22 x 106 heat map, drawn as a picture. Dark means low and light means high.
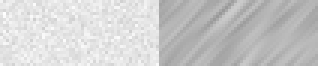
The table splits into one row of 2 panels. Panel 1,1: very high, fine-grained, faint in contrast. Panel 1,2: high, slanting up to the right, faint in contrast.
